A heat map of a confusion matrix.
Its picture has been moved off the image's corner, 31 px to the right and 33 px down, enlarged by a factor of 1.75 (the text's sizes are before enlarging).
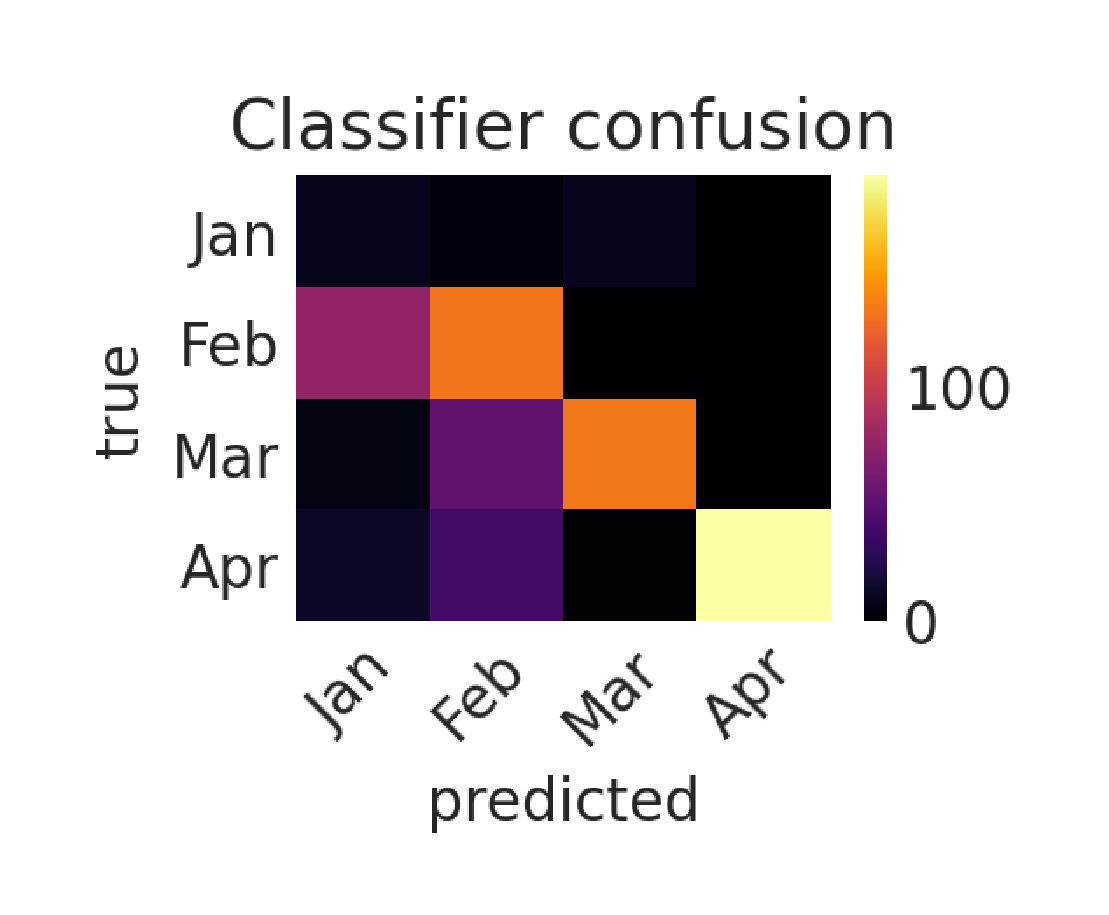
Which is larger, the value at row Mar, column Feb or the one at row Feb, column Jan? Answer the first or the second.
the second
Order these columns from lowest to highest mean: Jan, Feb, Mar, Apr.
Jan, Mar, Apr, Feb
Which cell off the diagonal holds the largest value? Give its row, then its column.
Feb, Jan
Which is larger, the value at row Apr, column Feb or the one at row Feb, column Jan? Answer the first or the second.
the second
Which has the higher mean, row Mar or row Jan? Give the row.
Mar
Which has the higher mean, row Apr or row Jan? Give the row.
Apr
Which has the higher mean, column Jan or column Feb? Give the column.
Feb
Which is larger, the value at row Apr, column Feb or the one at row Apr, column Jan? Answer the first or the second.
the first
